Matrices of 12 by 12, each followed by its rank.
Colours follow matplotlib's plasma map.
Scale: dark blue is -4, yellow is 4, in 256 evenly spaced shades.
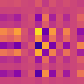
one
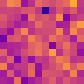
full rank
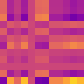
one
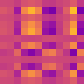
one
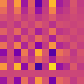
one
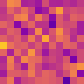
full rank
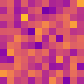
full rank
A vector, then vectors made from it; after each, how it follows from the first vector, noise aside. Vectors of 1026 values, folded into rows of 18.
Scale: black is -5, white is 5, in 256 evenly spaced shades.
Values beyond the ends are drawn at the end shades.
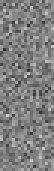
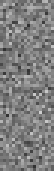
sign-scrambled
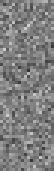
sign-scrambled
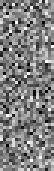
scaled up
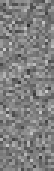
sign-scrambled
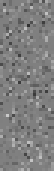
partly zeroed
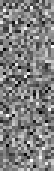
scaled up
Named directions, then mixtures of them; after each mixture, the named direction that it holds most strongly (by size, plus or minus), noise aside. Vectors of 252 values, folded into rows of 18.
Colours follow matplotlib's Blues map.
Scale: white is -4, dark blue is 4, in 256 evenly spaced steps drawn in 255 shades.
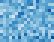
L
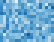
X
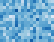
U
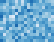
U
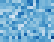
L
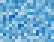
L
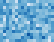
X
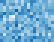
U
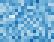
L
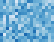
X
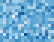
L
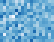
U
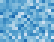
L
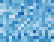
L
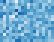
X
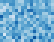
U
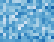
L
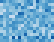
L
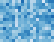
U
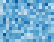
X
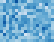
X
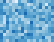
X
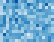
X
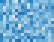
X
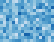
X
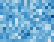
U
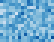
L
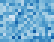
L
